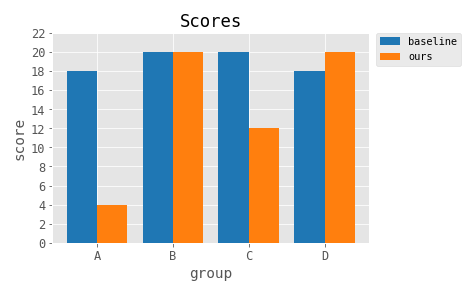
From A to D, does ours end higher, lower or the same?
higher
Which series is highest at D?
ours
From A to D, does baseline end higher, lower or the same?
the same
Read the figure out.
Title: Scores
x-axis: group, ticks A B C D
y-axis: score, ticks 0 2 4 6 8 10 12 14 16 18 20 22
Legend: baseline, ours
Values:
baseline: 18 20 20 18
ours: 4 20 12 20
